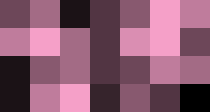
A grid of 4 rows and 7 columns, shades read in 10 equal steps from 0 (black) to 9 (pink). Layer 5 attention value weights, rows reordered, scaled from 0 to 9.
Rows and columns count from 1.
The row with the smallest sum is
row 4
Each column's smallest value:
1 5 1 2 4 3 0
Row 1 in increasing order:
1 3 4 5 6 7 9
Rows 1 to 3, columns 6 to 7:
9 7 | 9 4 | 7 6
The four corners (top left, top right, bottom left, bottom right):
4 7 1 0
